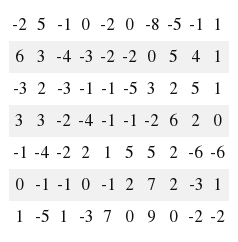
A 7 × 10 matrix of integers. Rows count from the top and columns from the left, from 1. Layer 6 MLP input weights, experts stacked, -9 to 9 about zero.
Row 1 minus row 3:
1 3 2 1 -1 5 -11 -7 -6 0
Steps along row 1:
up down up down up down up up up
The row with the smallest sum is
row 1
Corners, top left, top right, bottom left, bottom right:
-2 1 1 -2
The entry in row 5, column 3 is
-2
